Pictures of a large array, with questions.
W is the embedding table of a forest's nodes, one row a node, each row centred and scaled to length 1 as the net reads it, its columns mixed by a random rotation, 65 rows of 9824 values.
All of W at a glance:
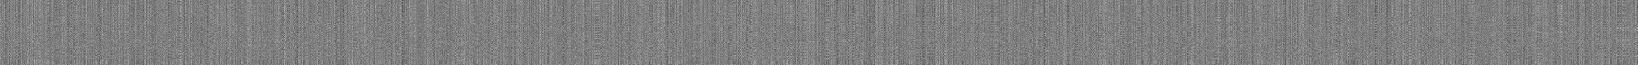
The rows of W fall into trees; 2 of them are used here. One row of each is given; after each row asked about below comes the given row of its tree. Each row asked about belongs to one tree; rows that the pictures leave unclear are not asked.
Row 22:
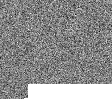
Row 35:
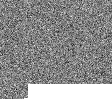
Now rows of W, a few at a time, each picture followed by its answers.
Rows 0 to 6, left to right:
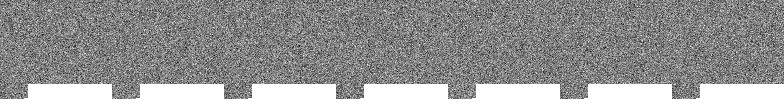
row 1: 35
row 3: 22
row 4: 35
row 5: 22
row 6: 22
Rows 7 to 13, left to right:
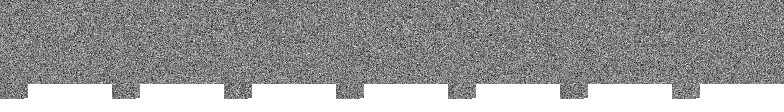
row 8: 22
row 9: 22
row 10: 22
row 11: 22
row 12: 22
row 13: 35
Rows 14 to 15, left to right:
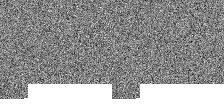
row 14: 22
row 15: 22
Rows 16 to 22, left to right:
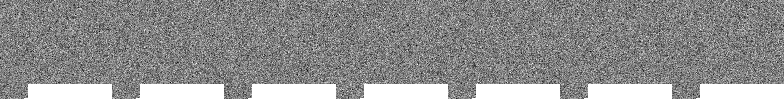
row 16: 22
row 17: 35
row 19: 35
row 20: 35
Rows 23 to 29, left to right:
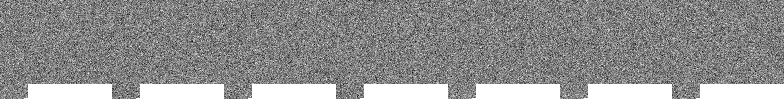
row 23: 35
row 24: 22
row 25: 35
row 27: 35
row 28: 35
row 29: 22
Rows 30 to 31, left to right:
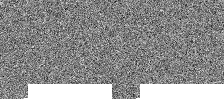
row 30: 35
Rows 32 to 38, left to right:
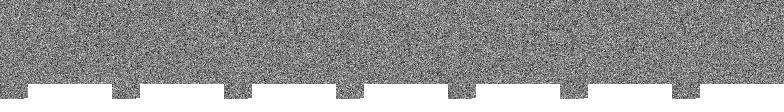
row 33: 35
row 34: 22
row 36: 22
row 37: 35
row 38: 22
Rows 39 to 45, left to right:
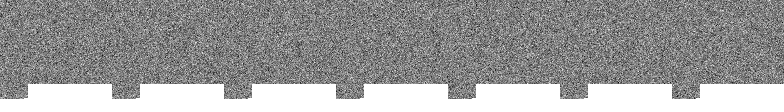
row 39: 35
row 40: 35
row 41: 35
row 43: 22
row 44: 35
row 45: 22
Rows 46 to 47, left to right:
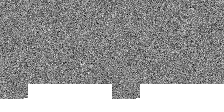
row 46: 35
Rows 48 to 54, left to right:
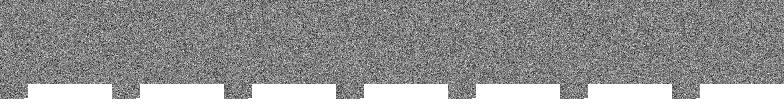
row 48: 22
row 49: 35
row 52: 35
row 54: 22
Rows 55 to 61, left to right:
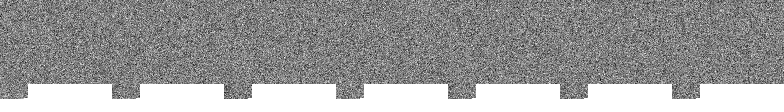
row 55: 35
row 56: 22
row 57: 22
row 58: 35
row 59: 22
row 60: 22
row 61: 22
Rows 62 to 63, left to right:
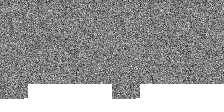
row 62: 22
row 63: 22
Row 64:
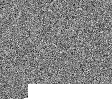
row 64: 22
